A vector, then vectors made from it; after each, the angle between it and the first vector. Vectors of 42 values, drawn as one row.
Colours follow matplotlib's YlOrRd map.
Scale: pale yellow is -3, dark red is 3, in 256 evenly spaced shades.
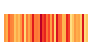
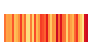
orthogonal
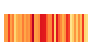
nearly parallel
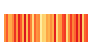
nearly opposite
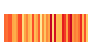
partly opposed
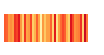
nearly opposite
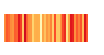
nearly opposite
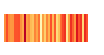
nearly opposite
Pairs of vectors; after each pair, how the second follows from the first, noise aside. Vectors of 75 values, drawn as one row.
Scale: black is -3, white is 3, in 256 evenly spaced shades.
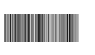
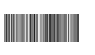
negated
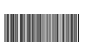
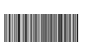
negated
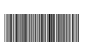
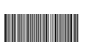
negated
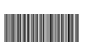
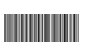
negated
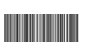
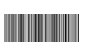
negated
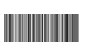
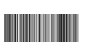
shuffled
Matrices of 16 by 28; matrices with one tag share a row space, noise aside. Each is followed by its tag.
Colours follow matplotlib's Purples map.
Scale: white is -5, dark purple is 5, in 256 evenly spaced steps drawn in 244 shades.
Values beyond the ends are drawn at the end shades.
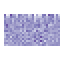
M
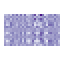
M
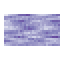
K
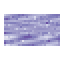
K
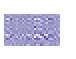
M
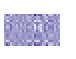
M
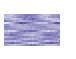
K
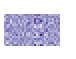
M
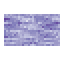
K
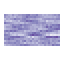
K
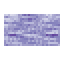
K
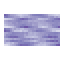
K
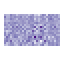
M
